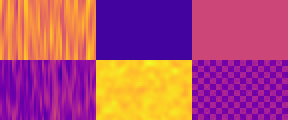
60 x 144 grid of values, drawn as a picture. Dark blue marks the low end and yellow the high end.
It is made of 2 by 3 panels. Panel 1,1: high, streaked downward. Panel 1,2: very low, flat. Panel 1,3: middling, flat. Panel 2,1: low, streaked downward. Panel 2,2: very high, blotchy, faint in contrast. Panel 2,3: low, checkered.
